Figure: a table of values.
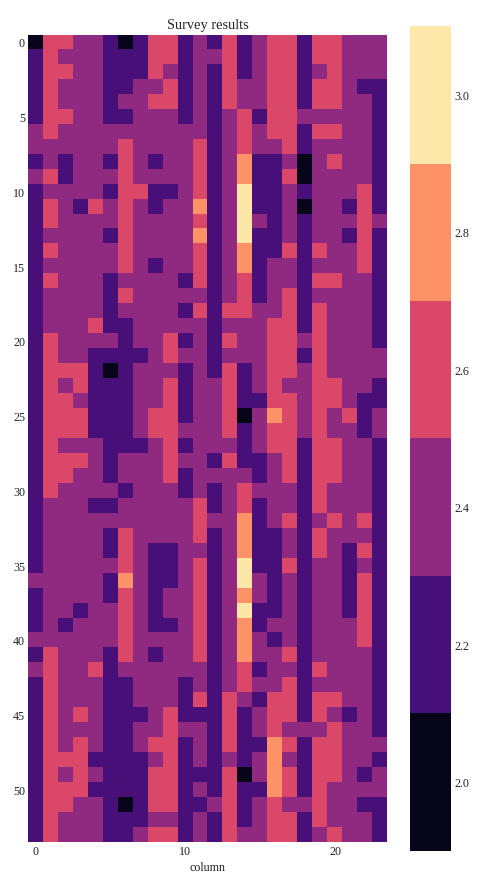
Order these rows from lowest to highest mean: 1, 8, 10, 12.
8, 10, 1, 12
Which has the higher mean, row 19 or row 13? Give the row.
13
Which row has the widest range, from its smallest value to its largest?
11
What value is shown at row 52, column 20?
2.4
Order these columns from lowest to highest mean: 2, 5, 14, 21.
5, 21, 2, 14
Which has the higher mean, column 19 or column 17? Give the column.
17
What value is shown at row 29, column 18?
2.2
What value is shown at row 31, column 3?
2.4
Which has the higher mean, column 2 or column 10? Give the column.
2
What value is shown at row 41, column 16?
2.4
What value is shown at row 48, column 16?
2.8
